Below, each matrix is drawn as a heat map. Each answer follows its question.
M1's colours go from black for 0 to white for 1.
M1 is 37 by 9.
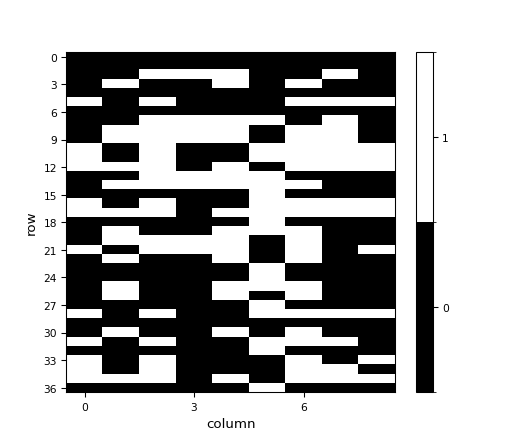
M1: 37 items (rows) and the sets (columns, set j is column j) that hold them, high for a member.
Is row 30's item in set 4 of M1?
yes
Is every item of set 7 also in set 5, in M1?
no
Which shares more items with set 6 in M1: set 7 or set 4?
set 4
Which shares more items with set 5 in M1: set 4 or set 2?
set 2
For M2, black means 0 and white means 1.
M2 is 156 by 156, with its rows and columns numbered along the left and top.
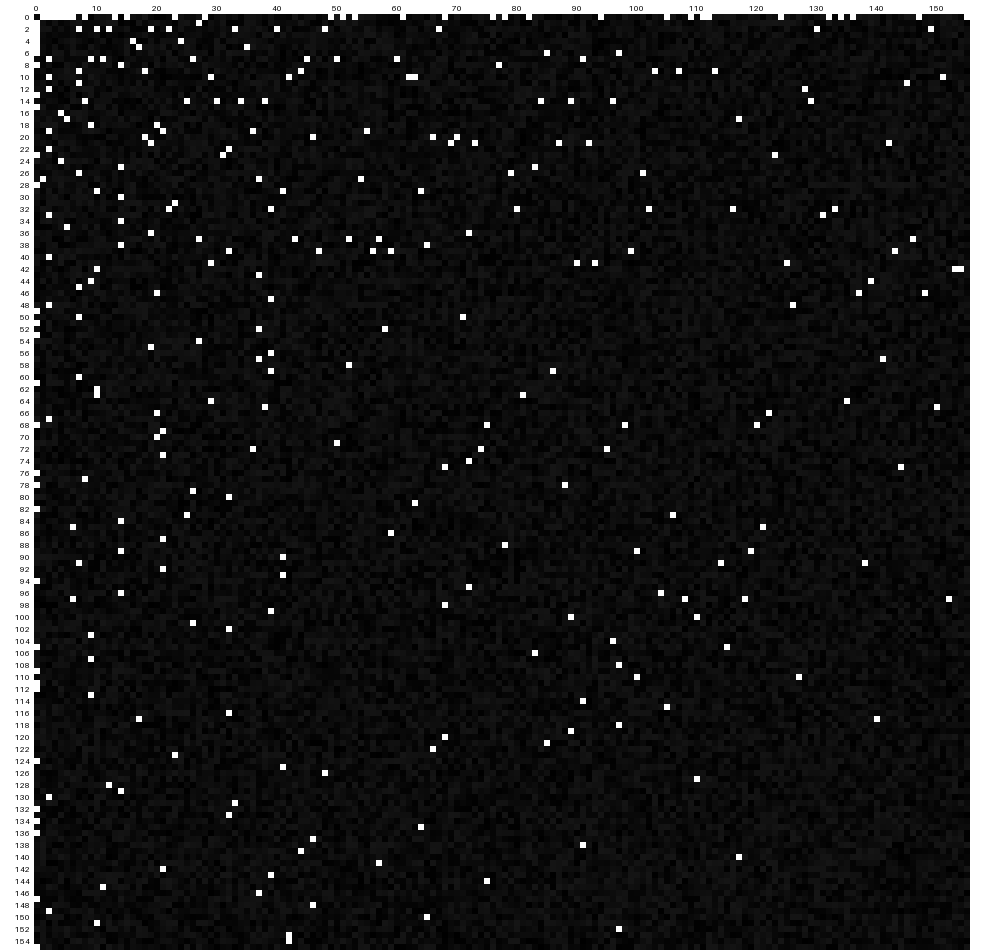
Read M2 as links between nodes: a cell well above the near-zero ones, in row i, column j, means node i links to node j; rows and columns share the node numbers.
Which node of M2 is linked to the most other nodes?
node 0
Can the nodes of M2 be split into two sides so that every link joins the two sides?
yes
